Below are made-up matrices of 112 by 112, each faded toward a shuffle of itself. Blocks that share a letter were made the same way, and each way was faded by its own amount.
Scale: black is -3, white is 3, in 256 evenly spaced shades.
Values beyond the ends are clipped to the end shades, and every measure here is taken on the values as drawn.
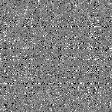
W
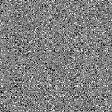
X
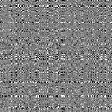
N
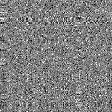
X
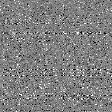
W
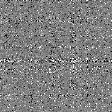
W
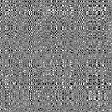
N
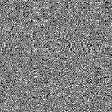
X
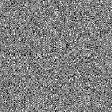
X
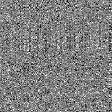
X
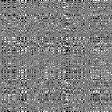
N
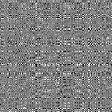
N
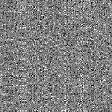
X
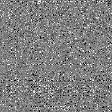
W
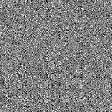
X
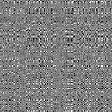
N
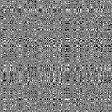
N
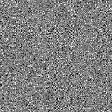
X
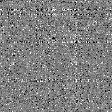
W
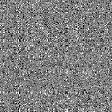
X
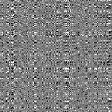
N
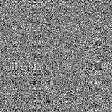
X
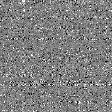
W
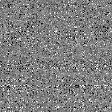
W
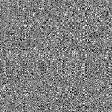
X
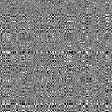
N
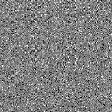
X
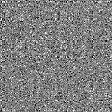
X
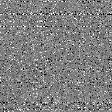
W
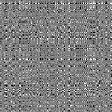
N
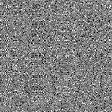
X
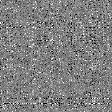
W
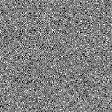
X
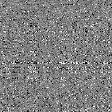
W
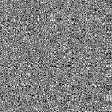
X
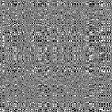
N
